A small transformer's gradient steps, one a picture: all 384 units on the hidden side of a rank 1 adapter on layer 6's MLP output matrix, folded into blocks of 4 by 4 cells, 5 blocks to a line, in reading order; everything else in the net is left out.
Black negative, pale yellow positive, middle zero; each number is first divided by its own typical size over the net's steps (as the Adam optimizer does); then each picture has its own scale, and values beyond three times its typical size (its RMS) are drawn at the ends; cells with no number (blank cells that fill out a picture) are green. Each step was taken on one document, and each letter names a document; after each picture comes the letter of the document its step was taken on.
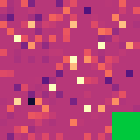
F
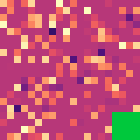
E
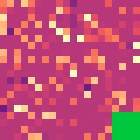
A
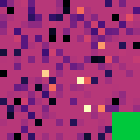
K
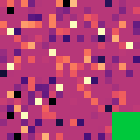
K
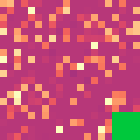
K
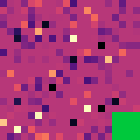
F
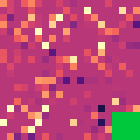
F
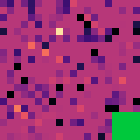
A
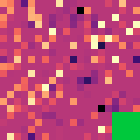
K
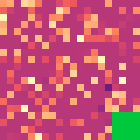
A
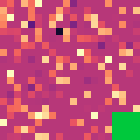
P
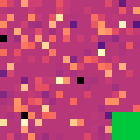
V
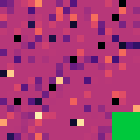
F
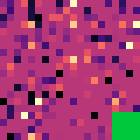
V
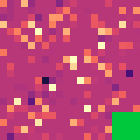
F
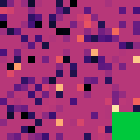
A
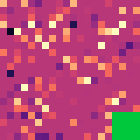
V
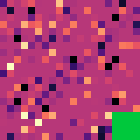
V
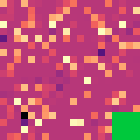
V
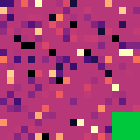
P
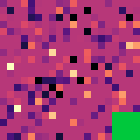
E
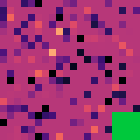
P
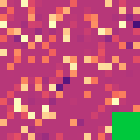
E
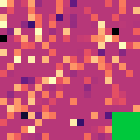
E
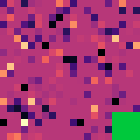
V
